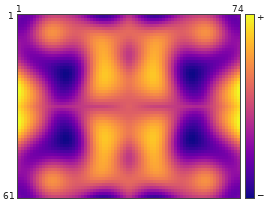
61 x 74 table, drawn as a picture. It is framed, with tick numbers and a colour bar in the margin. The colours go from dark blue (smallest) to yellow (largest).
There is no overall slope. No seam splits the table. The centre is the smoothest part. There are no lone odd cells. Its left and right halves mirror each other, and so do its top and bottom.
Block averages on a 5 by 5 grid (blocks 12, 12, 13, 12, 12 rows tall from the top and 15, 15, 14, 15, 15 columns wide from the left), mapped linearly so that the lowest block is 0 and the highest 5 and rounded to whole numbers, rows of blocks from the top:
23332 | 02520 | 32423 | 02520 | 23332
